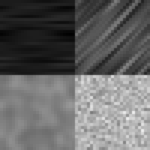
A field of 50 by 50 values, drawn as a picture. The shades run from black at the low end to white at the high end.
The table splits into 2 rows of 2 panels. Panel 1,1: very low, streaked across, faint in contrast. Panel 1,2: low, slanting up to the right. Panel 2,1: middling, blotchy, faint in contrast. Panel 2,2: high, fine-grained.
